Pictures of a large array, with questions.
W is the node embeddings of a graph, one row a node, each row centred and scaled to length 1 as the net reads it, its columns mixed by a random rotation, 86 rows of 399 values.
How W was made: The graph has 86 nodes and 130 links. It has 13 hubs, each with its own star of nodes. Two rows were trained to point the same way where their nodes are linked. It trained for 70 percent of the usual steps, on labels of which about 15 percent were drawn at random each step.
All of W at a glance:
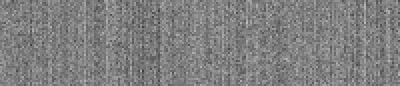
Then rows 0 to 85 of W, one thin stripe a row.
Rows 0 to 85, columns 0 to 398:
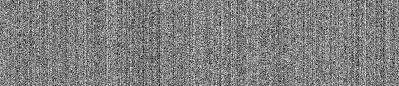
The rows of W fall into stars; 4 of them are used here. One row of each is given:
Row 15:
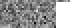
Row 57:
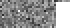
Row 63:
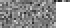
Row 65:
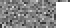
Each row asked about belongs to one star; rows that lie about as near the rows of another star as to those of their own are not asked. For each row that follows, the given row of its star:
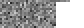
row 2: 15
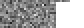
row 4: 15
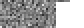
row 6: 63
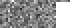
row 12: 65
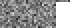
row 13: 65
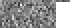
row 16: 15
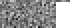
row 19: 65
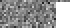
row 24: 15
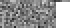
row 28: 65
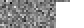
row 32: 15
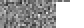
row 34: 65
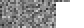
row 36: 57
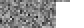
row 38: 15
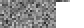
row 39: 63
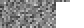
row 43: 57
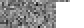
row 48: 15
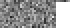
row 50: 15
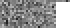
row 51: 65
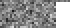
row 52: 63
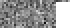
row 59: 63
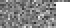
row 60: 57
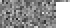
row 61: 65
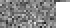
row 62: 63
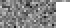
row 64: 15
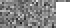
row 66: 65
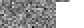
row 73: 63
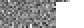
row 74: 63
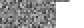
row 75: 15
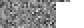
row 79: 57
